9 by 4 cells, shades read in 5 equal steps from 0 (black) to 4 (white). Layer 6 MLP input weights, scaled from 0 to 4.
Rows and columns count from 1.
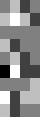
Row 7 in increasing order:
2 2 2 3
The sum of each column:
21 21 17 18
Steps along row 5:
up down up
